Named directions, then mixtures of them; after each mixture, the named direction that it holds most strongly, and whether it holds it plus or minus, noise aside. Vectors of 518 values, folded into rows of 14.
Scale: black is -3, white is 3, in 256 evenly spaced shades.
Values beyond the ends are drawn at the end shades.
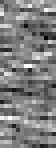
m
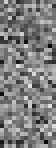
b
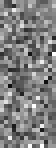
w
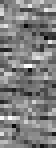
m, plus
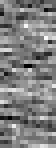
m, minus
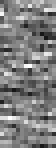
m, plus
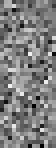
w, minus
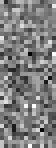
w, plus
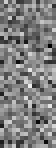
b, plus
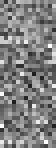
b, minus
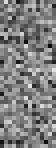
b, plus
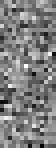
w, minus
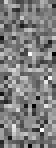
w, minus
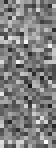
b, minus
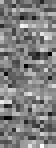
m, minus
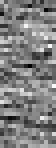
m, minus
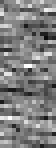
m, plus
